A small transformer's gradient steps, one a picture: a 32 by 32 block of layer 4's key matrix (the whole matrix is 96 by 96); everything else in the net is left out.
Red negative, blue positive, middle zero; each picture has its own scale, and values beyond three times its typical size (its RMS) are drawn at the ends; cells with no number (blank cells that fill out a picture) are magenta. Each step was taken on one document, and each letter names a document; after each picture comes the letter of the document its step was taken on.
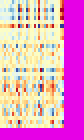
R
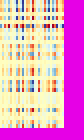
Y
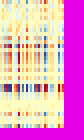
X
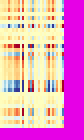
Y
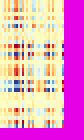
Y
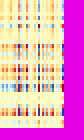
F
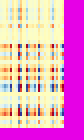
R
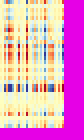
X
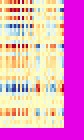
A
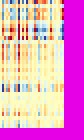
X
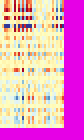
Y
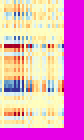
A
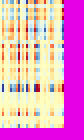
X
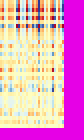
F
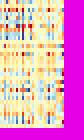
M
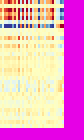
A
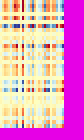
Y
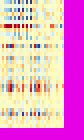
M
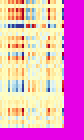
M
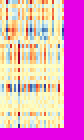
X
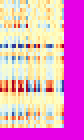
A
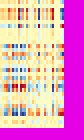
R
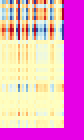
X
